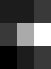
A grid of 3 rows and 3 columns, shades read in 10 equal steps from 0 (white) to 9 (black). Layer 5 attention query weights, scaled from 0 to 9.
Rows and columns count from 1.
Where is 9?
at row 3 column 1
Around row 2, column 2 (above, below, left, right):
8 8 7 0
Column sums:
24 19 14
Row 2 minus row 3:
-2 -5 -7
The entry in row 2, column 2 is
3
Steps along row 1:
same down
